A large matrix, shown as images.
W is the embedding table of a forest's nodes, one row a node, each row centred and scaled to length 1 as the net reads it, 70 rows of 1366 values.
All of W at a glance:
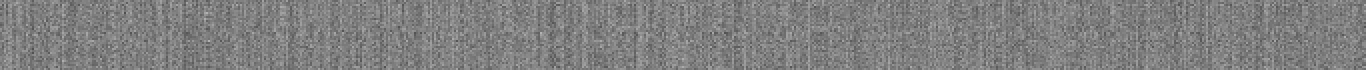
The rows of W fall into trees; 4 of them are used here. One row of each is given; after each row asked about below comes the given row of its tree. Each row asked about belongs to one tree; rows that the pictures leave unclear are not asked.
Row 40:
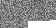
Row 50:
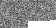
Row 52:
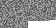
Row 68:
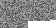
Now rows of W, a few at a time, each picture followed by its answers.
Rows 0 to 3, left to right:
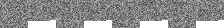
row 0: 52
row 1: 68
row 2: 40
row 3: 68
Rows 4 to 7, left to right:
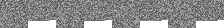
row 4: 52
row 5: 52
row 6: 40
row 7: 40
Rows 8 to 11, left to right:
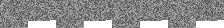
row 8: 50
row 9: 40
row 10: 52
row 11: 40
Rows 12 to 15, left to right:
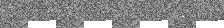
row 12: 40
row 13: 40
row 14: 40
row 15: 50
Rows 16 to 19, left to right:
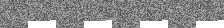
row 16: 50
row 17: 52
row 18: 68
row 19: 40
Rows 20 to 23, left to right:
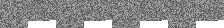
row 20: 40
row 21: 52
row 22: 40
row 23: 68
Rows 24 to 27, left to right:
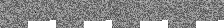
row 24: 50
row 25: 40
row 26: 68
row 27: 68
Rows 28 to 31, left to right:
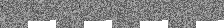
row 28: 68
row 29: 52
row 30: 68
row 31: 52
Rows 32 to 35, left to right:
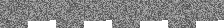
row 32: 50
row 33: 50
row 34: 50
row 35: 50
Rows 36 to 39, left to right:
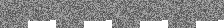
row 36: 68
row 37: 50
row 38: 50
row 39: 68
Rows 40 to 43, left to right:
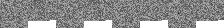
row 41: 40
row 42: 52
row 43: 50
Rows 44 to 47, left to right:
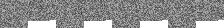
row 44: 40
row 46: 52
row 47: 52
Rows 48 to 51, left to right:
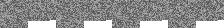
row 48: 50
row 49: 68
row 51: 40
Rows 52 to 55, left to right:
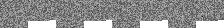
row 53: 68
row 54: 68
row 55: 50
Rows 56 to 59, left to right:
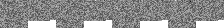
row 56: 68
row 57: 50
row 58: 52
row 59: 52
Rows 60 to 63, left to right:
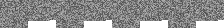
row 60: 52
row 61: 50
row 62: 50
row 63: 68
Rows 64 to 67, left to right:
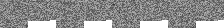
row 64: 50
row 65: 68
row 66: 52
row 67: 52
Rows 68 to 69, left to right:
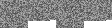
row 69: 52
